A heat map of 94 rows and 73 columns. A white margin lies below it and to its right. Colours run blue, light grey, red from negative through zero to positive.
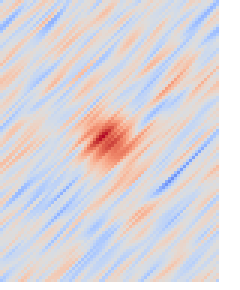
Ninth with the highest average: centre. Bumps: one, in the centre. Lone odd cells: none. Odd rows or columns: none. Slope: none. Grain: diagonal, up to the right.
